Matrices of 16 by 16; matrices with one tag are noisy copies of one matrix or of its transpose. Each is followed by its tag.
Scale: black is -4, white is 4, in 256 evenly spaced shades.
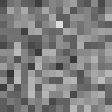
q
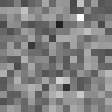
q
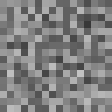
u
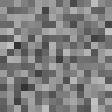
u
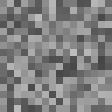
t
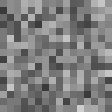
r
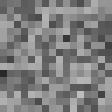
r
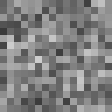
r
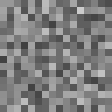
u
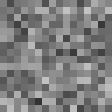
r
